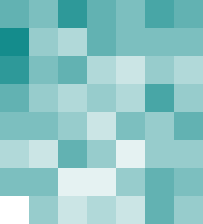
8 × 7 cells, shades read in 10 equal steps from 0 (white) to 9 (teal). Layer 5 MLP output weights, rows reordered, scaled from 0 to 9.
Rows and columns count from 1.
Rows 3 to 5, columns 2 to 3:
5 6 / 4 3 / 5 4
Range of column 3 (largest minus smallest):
7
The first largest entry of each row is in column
3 1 1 6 7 3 6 6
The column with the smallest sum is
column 5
